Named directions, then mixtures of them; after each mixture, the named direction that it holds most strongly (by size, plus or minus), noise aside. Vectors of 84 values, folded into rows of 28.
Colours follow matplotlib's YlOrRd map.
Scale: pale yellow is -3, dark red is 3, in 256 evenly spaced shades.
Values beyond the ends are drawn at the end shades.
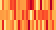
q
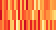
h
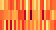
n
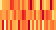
q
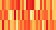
q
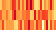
q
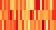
q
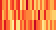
h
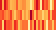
q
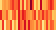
q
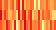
h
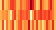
q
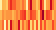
n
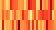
q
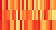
h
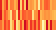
h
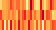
n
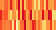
h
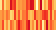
q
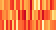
n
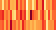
n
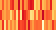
q
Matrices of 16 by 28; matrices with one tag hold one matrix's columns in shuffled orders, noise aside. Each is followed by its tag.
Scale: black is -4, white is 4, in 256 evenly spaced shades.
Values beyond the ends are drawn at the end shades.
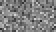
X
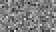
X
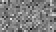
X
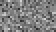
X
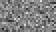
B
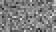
X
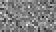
B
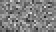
B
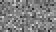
X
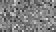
X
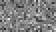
X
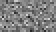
B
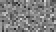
X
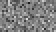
X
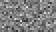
B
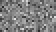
X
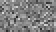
B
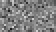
X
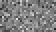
X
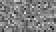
B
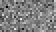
X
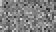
X
